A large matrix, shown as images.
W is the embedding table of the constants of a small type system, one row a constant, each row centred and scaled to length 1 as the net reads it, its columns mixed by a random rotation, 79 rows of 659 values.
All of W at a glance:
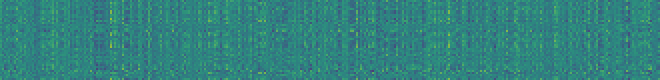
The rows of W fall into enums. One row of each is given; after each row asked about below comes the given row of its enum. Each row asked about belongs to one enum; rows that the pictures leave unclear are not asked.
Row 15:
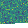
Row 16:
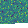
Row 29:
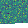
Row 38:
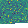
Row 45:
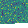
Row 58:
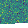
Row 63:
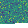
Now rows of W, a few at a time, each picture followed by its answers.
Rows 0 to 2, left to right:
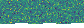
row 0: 38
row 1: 16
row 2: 15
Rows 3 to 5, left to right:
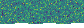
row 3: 45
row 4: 15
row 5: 16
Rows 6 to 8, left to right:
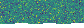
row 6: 63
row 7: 38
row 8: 58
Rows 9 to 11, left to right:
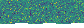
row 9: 38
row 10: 45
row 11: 63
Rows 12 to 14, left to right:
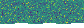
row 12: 45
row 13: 63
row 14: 38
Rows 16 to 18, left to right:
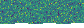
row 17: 15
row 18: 45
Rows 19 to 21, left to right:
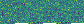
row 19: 45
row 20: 15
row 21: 15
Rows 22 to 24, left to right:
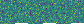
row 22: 16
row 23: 45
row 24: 29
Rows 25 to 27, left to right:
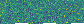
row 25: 58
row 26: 15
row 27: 38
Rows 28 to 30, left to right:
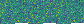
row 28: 58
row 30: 58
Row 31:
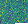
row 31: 58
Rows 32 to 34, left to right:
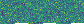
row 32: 45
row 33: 15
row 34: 63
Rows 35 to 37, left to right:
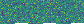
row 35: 45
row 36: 29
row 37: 63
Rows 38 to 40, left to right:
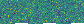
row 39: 58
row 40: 63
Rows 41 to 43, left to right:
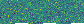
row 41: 38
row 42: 15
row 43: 63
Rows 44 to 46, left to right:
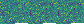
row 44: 63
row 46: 45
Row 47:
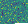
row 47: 45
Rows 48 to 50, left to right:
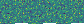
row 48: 29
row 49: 16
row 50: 29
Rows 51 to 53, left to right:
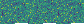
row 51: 45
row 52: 58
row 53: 45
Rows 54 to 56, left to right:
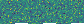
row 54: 38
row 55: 16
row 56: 29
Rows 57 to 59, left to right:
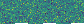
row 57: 15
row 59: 63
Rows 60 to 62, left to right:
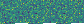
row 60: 15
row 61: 29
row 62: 29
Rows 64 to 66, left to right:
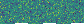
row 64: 63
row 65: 16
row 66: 58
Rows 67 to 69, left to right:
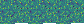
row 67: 16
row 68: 16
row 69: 16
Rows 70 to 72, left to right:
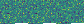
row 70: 29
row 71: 29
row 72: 15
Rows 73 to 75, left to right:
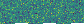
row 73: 15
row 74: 29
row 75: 58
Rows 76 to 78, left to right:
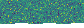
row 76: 38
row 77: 15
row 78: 45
